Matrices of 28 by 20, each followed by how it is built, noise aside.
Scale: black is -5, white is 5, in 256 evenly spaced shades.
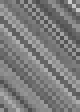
Toeplitz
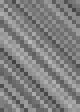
Toeplitz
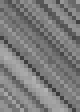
Toeplitz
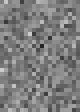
noise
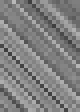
Toeplitz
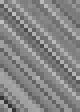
Toeplitz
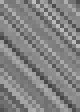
Toeplitz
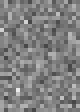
noise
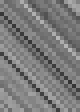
Toeplitz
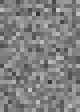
noise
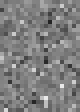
noise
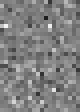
noise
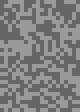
noise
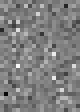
noise
